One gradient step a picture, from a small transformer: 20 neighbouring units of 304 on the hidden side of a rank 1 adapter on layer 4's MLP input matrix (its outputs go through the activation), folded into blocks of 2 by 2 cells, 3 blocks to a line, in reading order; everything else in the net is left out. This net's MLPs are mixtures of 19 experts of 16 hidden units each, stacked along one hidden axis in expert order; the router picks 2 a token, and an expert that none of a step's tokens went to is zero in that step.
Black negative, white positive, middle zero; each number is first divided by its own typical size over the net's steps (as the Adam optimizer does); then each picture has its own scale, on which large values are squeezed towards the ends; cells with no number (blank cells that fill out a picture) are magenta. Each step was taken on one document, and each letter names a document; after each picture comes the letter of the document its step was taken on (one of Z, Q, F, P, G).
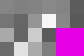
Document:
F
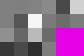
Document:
F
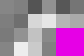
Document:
F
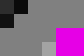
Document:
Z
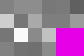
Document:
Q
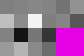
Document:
Q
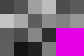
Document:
Q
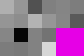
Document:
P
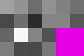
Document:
Q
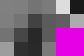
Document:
F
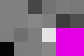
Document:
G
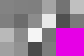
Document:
F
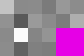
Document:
Q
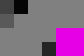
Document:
Z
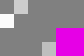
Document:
Z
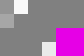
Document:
Z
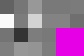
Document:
Q
